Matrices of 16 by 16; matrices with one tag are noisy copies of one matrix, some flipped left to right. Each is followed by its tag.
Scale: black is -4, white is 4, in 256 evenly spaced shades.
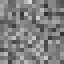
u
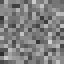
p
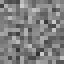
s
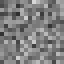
u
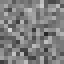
s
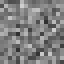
s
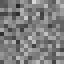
u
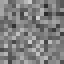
u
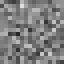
s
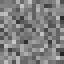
p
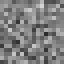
s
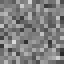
p
